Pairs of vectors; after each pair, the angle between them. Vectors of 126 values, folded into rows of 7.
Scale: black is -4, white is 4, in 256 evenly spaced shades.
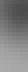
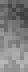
nearly parallel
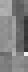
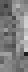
nearly opposite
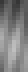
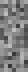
orthogonal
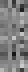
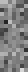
partly opposed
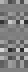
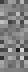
nearly opposite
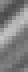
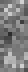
partly opposed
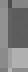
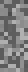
orthogonal
